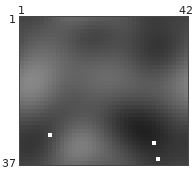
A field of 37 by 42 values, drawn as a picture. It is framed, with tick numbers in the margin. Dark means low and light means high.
Stripes: none. Roughest part: bottom right. Average level on the scale: 30%. Ninth with the lowest average: bottom right. Odd rows or columns: none. Lone odd cells: 3, each higher than its neighbours.
